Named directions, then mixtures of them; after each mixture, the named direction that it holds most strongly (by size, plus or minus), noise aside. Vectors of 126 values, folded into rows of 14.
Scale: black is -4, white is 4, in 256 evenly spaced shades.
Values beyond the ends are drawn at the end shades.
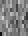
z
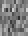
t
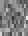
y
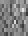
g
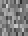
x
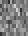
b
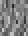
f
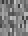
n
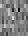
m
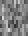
z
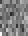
b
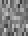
x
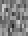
t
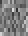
t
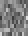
y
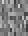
n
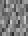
f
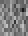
g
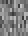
n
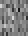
m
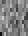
z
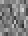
g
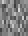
n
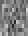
t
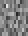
x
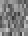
y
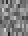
n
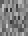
z
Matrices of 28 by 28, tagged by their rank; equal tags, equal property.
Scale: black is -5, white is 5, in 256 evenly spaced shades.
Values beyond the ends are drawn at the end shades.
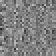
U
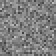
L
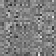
U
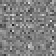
U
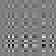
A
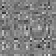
U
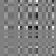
A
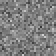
L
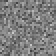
L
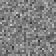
L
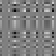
A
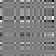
A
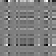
A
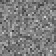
L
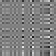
A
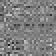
U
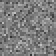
L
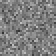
L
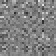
U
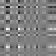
A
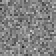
L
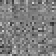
U
